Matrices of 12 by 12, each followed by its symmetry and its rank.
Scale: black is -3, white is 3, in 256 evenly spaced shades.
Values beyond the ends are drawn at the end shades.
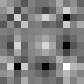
symmetric, rank two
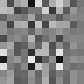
neither, rank two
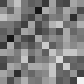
symmetric, full rank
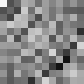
symmetric, full rank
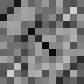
symmetric, full rank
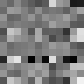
neither, rank two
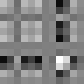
symmetric, rank one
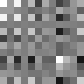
symmetric, rank two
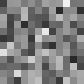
neither, full rank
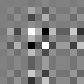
symmetric, rank one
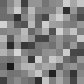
neither, full rank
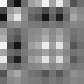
symmetric, rank one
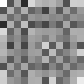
symmetric, rank two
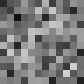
symmetric, full rank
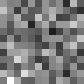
neither, full rank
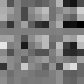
neither, rank two
